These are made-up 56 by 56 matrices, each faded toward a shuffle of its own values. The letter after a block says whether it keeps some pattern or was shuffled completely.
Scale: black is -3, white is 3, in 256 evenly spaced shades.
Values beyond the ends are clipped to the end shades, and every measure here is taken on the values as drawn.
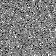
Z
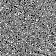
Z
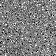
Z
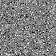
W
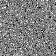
W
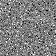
Z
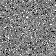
W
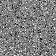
W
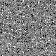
W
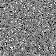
W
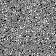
Z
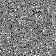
W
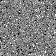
Z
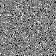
W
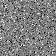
Z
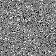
W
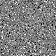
W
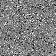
W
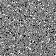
Z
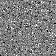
W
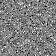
Z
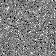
Z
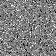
Z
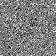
W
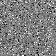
Z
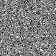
W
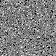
Z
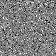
Z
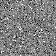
Z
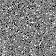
W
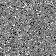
Z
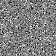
Z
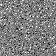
Z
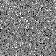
W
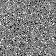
Z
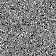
Z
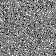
Z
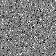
W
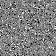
Z
